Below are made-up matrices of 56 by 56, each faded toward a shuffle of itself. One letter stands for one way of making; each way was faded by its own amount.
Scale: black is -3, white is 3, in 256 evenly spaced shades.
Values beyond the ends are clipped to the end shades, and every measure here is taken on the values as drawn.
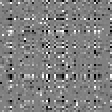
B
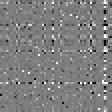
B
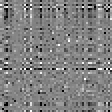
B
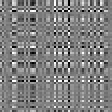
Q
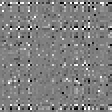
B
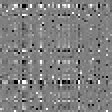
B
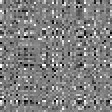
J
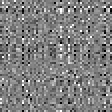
J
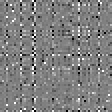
B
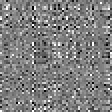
J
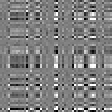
Q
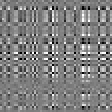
Q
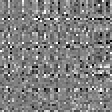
J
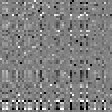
B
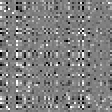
B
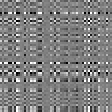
Q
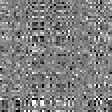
J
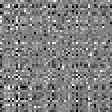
J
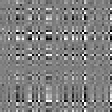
Q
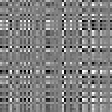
Q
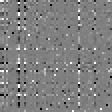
B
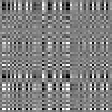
Q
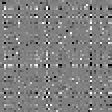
B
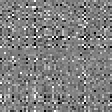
J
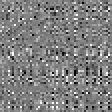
J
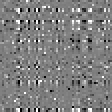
B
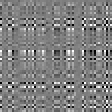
Q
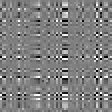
Q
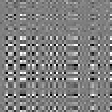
Q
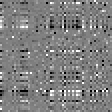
B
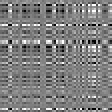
Q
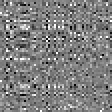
J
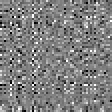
J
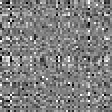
J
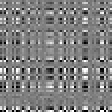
Q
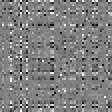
B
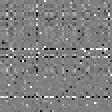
B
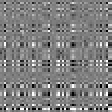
Q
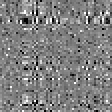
J
